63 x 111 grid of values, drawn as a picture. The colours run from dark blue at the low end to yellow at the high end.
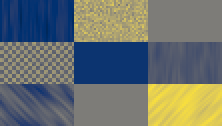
It is made of 3 by 3 panels. Panel 1,1: very low, streaked downward, faint in contrast. Panel 1,2: high, fine-grained. Panel 1,3: middling, flat. Panel 2,1: middling, checkered, strong in contrast. Panel 2,2: very low, flat. Panel 2,3: low, streaked downward, faint in contrast. Panel 3,1: low, slanting down to the right. Panel 3,2: middling, flat. Panel 3,3: very high, slanting up to the right, faint in contrast.
